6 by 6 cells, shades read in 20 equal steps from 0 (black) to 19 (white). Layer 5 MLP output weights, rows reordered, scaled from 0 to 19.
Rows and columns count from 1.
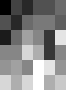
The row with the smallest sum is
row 1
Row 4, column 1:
10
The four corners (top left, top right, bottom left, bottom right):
0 8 16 15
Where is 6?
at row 1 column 4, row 1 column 5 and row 2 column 1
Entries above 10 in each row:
0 0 2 2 5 6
